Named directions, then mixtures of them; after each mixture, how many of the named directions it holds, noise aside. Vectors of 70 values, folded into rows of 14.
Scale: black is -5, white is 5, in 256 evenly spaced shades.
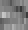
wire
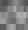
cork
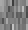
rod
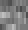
two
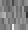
three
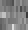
three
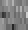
three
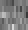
three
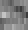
one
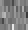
three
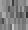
two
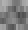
one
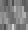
two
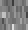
three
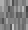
one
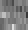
three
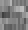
two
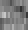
one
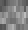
one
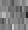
two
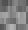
two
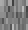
one
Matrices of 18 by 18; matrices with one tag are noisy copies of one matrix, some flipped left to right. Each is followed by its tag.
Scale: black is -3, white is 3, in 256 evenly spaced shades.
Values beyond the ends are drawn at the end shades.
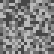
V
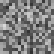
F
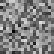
V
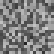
F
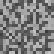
F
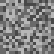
V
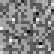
F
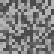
F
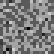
V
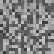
F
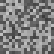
V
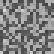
F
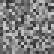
V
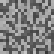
F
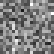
V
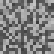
F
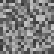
V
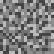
F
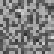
F
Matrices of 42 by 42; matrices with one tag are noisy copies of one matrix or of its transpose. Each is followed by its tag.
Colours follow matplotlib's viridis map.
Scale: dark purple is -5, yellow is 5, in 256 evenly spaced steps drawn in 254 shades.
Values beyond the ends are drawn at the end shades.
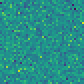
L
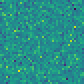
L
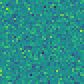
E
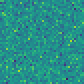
L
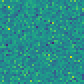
E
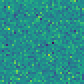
E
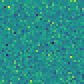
E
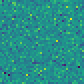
L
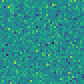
E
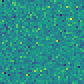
L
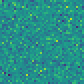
L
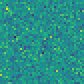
E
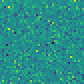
E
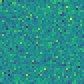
L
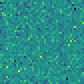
L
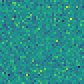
L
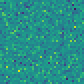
L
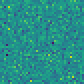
E
